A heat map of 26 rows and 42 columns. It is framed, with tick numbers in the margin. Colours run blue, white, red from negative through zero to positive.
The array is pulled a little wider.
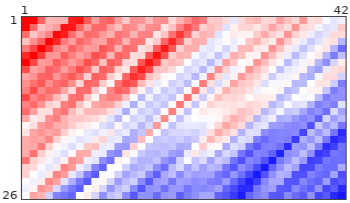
The top left is the ninth with the highest average. There is an overall slope up to the top left. The halves do not mirror each other. Streaks slant up to the right. The bottom right is the ninth with the lowest average.
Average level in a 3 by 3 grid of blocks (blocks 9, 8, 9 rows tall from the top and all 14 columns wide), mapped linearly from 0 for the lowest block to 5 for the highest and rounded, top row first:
5 4 3 | 4 3 2 | 2 1 0
